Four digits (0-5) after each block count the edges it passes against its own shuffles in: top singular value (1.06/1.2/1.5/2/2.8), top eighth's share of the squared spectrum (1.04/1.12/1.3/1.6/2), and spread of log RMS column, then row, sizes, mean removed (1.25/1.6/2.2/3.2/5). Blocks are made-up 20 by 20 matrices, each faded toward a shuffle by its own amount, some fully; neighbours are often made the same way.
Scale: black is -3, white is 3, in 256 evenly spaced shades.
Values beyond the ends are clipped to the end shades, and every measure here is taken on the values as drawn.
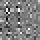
3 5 2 0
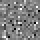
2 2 0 0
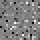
1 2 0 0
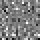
3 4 2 1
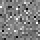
0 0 0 0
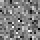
2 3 1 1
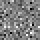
2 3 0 0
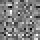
3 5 1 2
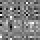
3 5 2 2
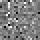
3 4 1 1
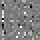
3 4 2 0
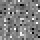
2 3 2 0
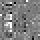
3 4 2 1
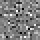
2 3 0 1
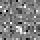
3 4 2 2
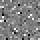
0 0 0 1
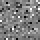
1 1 0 1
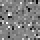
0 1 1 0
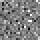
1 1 0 0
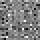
2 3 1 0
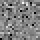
2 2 0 0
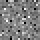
0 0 0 0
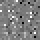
0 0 0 0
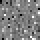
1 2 0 0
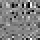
3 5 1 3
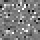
2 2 0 0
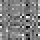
3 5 2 2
